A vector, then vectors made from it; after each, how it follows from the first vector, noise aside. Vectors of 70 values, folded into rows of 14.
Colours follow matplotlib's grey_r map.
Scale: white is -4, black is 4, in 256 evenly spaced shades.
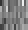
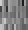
negated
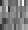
copied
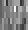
wrapped around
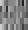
negated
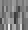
wrapped around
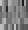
negated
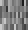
negated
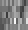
wrapped around
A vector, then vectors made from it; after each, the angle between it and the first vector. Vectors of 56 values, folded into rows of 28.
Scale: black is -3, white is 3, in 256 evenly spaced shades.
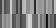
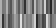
partly opposed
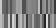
partly opposed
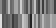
partly opposed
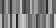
partly opposed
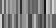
orthogonal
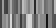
nearly parallel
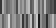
orthogonal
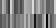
partly aligned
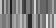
nearly opposite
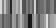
nearly opposite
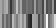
nearly opposite
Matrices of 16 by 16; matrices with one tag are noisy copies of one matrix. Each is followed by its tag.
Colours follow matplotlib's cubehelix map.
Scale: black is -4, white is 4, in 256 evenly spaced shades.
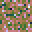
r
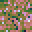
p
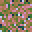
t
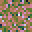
t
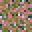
t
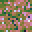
p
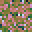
t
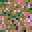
p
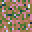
r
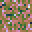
r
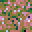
p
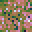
p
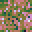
p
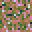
r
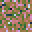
r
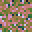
t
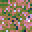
p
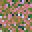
t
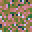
t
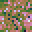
p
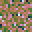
t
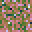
r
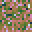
r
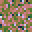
t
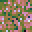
p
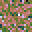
t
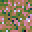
p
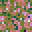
p
